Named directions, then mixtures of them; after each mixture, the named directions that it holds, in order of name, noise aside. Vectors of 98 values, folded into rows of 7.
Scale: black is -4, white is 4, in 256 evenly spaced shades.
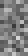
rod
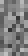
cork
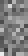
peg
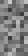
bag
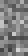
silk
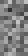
bag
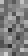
cork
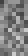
cork, rod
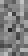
cork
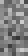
bag, cork, silk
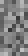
cork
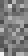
peg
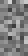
bag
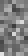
peg, rod, silk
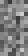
bag, cork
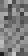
bag, cork, peg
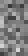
cork, peg, silk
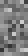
cork, rod, silk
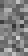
rod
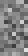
rod, silk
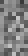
cork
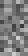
rod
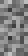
bag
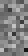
rod, silk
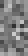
bag, peg, rod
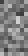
bag, cork, peg
